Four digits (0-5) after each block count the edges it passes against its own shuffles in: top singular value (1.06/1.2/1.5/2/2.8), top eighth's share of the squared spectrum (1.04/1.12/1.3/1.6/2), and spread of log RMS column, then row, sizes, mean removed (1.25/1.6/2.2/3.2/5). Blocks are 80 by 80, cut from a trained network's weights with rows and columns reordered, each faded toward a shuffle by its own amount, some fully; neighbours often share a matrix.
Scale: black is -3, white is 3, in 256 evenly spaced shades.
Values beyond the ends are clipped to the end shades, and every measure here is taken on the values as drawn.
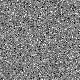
0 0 0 0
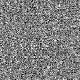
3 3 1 1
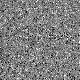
1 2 0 1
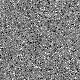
0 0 0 0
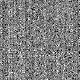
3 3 1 2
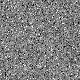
0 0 0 0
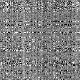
3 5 2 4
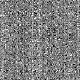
3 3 1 2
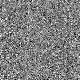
0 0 0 0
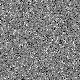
0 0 0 0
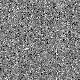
1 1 0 0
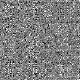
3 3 3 1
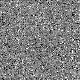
1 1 1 0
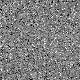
1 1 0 0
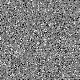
1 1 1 0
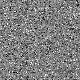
1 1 1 0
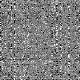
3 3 3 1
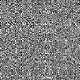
3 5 3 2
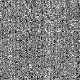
3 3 1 2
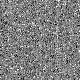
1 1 0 0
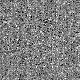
1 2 0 1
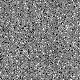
1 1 0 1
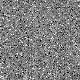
1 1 0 1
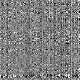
3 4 2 4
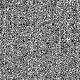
2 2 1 1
